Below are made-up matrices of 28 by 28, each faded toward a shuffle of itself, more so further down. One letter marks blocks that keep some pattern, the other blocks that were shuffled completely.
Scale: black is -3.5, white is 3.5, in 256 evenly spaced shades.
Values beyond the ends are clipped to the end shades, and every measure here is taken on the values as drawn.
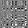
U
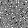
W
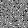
W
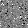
W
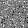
W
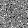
W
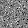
W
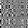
U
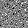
W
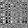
U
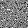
W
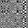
U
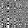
U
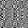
U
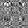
U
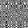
U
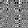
U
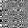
U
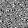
W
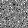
W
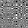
U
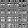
U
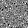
W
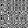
U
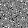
W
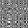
U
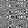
U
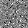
W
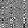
U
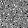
W
